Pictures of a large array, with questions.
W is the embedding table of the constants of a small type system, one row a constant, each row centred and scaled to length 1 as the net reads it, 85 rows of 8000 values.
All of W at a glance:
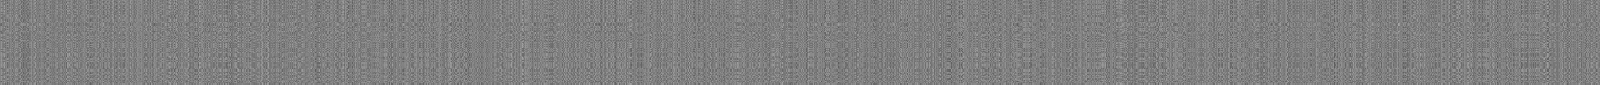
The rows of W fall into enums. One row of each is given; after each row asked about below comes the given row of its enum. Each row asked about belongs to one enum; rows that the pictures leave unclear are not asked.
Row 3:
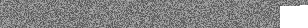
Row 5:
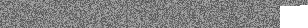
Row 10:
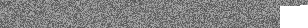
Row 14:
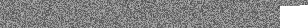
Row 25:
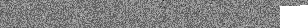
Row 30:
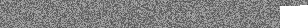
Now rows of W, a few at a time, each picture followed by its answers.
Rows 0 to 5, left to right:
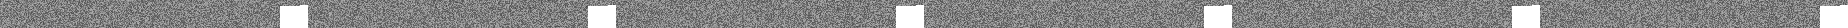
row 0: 3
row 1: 14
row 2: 5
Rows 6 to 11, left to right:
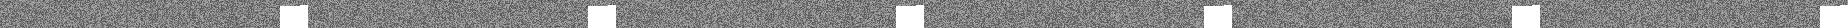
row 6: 5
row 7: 14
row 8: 5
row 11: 5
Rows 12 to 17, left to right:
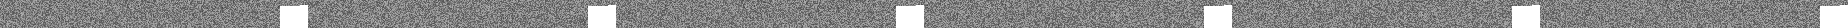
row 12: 14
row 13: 10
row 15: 30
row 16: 30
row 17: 14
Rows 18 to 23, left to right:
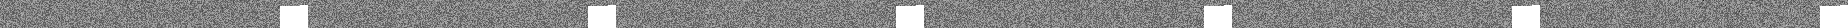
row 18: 14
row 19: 3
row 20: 3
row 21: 5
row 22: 30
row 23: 25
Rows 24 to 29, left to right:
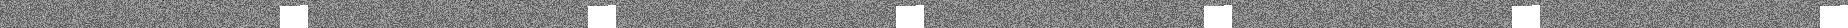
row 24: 25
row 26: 3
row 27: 5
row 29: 3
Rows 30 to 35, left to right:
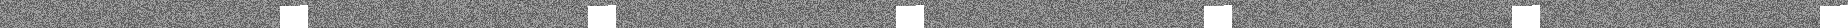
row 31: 25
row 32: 14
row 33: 14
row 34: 10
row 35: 10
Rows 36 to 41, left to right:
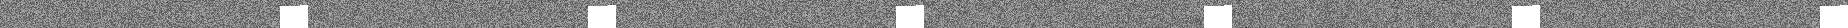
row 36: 30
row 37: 14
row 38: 30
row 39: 10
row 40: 25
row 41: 30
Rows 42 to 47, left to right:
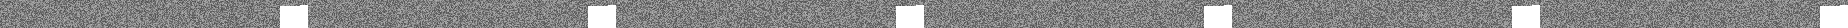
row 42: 5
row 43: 3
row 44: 30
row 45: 3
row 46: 30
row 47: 3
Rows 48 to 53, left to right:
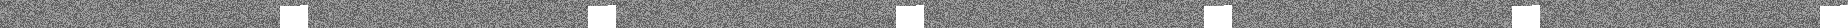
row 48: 10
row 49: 14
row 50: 10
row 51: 14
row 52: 30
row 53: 10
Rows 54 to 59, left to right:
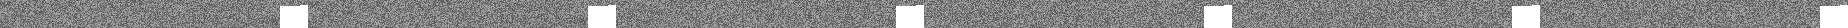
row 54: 10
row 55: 10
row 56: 5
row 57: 3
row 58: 30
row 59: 30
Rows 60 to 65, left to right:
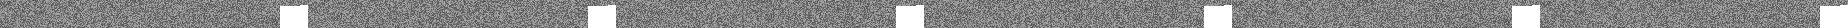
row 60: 10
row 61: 30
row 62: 5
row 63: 5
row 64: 10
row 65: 10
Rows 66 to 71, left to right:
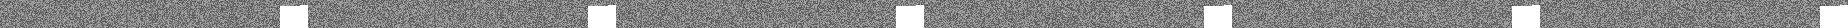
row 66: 5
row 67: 5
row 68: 14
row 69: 30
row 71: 30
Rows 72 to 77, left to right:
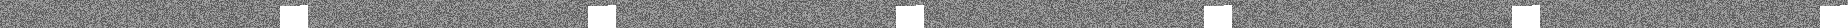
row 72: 5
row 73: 3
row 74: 30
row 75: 14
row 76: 10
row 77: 5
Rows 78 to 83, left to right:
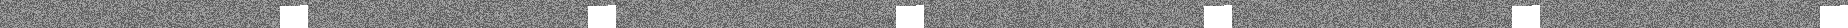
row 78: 30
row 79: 30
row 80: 10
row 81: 25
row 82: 5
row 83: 3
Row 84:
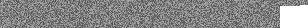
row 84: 3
